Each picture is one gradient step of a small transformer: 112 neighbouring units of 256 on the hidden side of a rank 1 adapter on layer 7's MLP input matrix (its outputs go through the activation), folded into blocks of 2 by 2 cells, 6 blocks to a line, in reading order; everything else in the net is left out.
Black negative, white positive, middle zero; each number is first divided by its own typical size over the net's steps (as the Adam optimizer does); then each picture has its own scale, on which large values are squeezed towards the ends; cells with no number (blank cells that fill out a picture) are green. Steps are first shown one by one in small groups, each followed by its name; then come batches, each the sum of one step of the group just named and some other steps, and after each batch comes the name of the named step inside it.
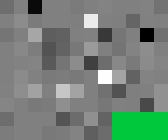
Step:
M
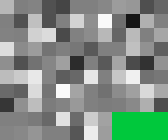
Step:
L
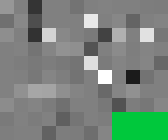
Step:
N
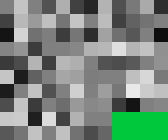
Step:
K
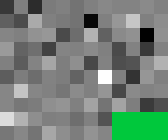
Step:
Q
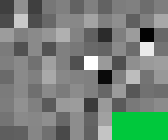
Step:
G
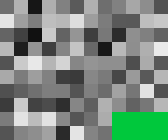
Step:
K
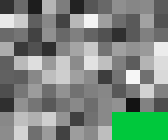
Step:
K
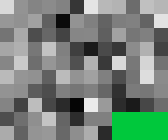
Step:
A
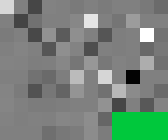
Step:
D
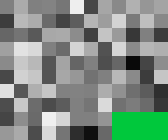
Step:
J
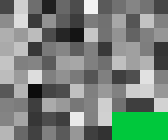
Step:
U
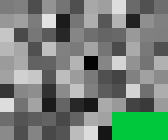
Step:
U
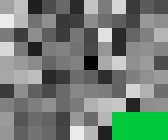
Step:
U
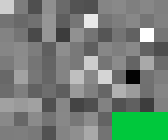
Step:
D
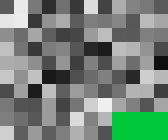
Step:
U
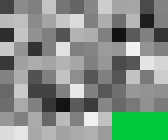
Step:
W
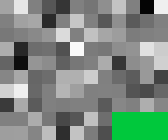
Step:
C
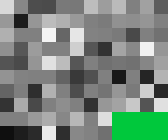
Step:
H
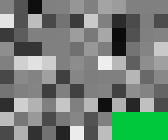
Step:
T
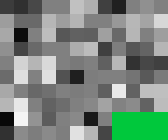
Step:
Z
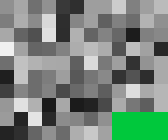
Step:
H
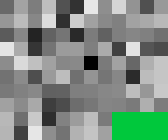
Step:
W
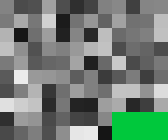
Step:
Z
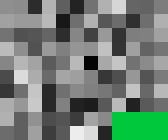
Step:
T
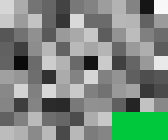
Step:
C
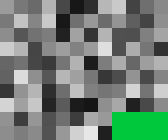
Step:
W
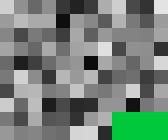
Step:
C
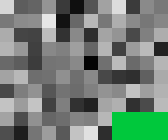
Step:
H
